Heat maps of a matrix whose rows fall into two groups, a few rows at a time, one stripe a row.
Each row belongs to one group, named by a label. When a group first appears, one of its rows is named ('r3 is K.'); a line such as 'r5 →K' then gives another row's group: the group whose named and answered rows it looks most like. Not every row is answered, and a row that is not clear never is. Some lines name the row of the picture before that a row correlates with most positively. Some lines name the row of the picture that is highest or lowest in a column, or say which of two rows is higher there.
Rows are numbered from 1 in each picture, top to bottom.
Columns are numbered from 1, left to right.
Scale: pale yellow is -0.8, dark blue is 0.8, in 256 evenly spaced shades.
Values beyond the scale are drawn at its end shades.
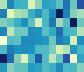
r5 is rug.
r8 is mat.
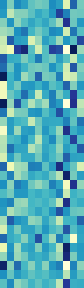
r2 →mat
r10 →rug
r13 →mat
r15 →rug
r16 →rug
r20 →rug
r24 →mat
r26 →rug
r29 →rug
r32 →rug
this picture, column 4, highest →6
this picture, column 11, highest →6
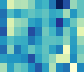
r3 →mat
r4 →mat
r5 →mat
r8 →rug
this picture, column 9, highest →1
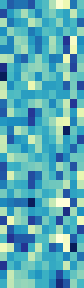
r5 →rug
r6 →rug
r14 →mat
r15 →rug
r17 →rug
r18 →mat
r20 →mat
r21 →mat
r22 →rug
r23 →mat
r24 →rug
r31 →mat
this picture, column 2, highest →27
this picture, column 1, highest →9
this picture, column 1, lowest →28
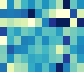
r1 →rug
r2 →mat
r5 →rug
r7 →rug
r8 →mat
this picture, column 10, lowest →2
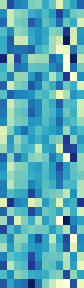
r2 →mat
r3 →mat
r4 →rug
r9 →rug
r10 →mat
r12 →mat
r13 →mat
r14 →mat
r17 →rug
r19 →mat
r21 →mat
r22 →mat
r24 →mat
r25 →rug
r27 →rug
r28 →rug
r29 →mat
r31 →rug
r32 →mat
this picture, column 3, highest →7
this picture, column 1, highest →7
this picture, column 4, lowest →5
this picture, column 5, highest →32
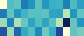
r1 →rug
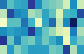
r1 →mat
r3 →rug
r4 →mat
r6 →rug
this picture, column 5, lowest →2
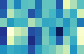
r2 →mat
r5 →mat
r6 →mat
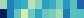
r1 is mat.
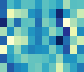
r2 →mat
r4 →rug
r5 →mat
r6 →rug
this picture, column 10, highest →4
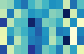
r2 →rug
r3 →mat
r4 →rug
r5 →rug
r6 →mat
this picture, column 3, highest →1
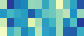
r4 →rug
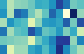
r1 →mat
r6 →mat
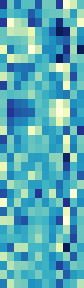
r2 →mat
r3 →mat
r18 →rug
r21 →mat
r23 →rug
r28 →rug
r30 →mat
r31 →rug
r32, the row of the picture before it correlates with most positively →6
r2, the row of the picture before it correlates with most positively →4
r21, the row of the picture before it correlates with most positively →6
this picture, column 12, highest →6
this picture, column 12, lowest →3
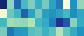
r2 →rug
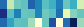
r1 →mat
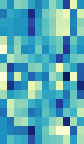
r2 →mat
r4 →mat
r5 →rug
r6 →rug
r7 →mat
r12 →mat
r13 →mat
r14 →rug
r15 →mat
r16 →mat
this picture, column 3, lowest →9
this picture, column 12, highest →10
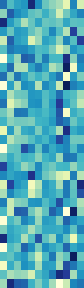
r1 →mat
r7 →rug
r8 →rug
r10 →rug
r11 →mat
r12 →mat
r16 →mat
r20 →mat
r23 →mat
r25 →rug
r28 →rug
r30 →rug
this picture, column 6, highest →27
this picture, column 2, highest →32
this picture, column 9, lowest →32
